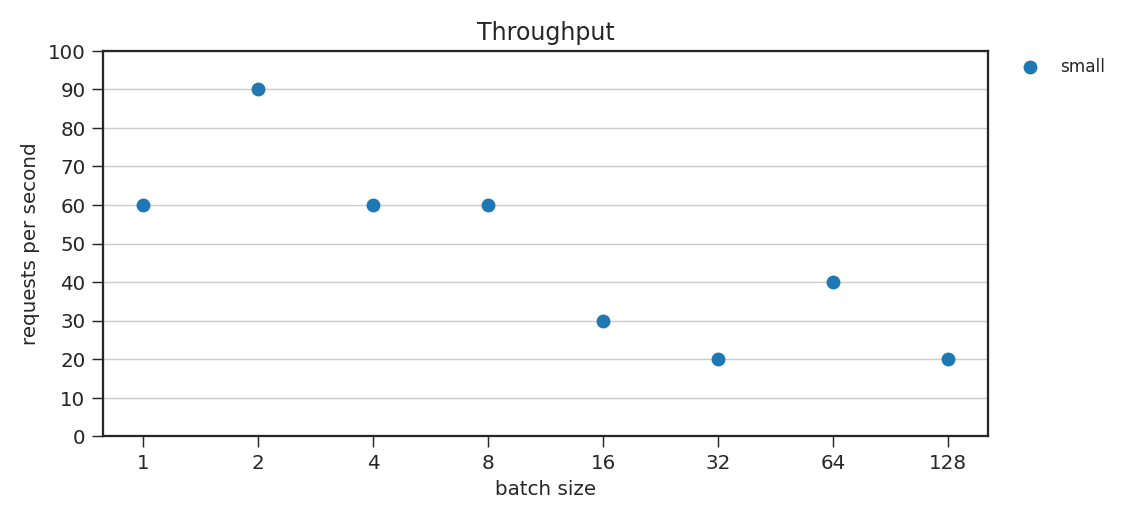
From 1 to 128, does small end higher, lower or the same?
lower
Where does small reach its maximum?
2
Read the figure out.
Title: Throughput
x-axis: batch size, ticks 1 2 4 8 16 32 64 128
y-axis: requests per second, ticks 0 10 20 30 40 50 60 70 80 90 100
Legend: small
Values:
small: 60 90 60 60 30 20 40 20
